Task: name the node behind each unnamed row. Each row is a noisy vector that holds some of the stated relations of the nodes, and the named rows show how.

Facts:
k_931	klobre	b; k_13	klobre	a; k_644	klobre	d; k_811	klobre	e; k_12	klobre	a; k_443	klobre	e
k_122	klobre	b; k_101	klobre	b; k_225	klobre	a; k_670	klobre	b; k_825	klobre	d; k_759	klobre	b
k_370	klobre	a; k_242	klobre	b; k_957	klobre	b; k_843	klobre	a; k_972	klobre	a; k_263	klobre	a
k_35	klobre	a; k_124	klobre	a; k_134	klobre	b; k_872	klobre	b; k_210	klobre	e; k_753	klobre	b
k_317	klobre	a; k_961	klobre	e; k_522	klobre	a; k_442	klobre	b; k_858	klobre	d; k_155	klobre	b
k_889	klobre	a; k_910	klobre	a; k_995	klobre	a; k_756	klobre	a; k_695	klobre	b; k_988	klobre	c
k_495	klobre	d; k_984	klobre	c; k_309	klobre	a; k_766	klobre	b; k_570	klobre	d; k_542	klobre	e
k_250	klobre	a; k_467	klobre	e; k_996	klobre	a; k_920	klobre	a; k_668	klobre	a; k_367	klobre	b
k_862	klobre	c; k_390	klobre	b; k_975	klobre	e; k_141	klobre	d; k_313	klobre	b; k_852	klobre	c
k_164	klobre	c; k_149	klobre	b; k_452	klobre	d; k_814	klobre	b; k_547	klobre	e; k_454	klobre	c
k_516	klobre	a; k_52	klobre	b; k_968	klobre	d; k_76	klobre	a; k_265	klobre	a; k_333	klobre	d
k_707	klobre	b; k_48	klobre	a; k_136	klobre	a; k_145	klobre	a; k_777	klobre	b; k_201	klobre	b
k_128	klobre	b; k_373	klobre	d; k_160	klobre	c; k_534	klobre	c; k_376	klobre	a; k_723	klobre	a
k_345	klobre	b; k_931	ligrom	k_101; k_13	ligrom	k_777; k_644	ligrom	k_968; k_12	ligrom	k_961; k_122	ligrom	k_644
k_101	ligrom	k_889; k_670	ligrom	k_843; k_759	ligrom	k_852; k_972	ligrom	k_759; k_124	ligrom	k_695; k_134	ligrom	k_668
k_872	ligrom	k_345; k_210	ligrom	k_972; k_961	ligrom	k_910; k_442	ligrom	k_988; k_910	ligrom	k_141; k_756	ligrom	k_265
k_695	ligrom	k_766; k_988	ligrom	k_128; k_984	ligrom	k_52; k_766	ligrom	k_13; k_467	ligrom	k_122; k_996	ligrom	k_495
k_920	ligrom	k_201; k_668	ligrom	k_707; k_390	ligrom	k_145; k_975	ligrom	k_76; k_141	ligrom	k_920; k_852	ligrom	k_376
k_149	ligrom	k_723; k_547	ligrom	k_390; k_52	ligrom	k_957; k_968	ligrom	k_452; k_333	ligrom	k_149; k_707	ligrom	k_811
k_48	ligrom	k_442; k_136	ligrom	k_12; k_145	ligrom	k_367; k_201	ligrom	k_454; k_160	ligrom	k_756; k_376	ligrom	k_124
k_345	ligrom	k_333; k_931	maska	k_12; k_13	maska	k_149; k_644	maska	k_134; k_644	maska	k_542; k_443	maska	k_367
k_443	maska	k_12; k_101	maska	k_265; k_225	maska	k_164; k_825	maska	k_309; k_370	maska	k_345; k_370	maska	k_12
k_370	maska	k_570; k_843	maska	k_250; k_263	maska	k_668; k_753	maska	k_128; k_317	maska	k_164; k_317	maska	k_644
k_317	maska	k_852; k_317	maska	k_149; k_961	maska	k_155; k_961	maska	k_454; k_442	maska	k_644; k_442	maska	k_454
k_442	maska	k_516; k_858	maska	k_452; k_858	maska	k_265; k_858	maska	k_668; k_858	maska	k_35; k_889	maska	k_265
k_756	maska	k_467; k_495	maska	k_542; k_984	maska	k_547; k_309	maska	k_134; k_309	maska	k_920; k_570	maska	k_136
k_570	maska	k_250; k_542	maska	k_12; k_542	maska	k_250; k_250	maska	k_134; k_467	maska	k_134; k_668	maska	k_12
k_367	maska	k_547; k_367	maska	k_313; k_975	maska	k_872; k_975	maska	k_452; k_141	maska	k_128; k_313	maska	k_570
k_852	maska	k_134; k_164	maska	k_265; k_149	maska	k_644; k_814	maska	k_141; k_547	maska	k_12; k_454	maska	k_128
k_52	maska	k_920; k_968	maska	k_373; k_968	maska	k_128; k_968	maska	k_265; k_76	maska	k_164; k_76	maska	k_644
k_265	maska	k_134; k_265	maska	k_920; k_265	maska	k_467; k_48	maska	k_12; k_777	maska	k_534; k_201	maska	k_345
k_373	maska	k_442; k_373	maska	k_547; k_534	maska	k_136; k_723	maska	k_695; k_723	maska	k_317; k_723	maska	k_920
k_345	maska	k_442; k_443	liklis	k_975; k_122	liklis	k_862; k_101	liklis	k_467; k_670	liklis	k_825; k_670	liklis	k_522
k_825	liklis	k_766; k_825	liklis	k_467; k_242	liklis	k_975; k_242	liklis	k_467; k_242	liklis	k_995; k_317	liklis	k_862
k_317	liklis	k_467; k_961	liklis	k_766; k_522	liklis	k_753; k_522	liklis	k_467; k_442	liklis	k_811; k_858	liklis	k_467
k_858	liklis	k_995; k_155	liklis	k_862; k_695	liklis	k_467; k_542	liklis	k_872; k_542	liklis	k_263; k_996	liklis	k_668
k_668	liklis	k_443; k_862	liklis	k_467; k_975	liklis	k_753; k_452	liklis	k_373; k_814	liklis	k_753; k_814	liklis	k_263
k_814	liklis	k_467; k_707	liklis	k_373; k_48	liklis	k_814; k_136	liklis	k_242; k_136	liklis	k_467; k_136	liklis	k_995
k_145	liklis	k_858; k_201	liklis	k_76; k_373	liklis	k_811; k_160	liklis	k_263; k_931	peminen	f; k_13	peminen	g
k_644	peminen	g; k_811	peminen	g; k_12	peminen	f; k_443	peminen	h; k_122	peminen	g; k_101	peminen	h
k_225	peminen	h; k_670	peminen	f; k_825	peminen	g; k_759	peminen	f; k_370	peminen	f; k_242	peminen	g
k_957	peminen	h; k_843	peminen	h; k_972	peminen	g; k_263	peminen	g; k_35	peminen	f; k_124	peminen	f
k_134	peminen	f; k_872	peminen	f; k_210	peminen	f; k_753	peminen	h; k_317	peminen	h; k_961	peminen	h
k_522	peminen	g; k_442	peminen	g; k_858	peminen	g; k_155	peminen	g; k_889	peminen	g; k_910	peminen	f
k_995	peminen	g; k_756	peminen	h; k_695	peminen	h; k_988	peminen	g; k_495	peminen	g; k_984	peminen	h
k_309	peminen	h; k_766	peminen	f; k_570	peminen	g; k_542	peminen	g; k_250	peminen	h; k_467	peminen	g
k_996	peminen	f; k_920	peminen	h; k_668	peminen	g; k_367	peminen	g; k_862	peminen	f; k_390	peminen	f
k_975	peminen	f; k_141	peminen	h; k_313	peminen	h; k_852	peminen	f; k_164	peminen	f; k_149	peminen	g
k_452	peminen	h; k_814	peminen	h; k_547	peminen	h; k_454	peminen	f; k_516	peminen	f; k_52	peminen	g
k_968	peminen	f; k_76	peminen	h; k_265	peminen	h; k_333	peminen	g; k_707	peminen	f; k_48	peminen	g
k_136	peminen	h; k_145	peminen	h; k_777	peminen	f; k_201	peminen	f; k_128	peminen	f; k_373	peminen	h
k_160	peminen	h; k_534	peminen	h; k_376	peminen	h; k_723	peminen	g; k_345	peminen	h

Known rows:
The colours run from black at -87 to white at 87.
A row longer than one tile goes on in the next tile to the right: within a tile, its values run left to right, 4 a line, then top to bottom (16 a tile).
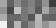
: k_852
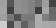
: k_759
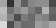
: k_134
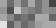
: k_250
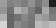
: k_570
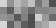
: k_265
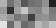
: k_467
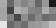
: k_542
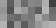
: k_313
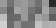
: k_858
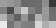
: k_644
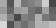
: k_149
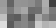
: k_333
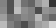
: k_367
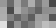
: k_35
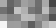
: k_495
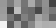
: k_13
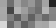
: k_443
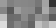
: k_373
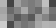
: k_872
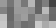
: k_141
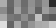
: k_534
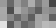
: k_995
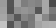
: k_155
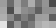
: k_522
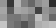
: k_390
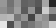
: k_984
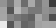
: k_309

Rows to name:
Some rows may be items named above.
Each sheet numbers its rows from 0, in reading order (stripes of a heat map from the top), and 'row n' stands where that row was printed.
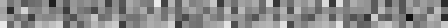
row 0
k_467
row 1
k_777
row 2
k_442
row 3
k_345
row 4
k_48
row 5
k_48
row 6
k_160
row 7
k_101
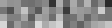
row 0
k_968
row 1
k_961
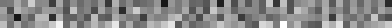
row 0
k_889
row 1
k_852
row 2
k_467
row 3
k_984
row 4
k_670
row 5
k_996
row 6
k_534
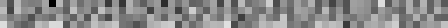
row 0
k_547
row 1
k_164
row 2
k_390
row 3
k_122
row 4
k_149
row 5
k_141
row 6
k_128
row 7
k_454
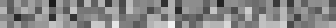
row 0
k_931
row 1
k_843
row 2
k_145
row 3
k_210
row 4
k_452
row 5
k_707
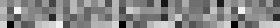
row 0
k_76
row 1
k_723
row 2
k_975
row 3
k_52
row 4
k_76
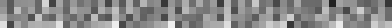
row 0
k_988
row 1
k_862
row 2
k_668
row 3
k_309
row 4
k_136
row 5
k_52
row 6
k_644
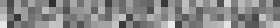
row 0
k_811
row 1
k_201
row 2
k_957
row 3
k_723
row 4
k_756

